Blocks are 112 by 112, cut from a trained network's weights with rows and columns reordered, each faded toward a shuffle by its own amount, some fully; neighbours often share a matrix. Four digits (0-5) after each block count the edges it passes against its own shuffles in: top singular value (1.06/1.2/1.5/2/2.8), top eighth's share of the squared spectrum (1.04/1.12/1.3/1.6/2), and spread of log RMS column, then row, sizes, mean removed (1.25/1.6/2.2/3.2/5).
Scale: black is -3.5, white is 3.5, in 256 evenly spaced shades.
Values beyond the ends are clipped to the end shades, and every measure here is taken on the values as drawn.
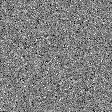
0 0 0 0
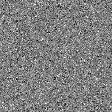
2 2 2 0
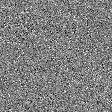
1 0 0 0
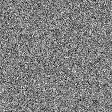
0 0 0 0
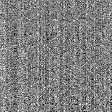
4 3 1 3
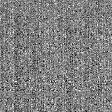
3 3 1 3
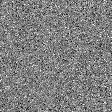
0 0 0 0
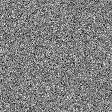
0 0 0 0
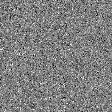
2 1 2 0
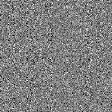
3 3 3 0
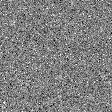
0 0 0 0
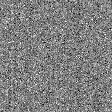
1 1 0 0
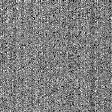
3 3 1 3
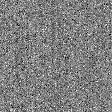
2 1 0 1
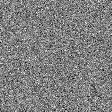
1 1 0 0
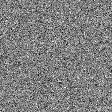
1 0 0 0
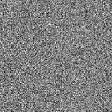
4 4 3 1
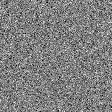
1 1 0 0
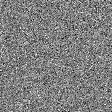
1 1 0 0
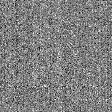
2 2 1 2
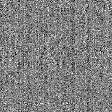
3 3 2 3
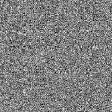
3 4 2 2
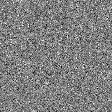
1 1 0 1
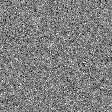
1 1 0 0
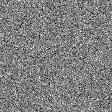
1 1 0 0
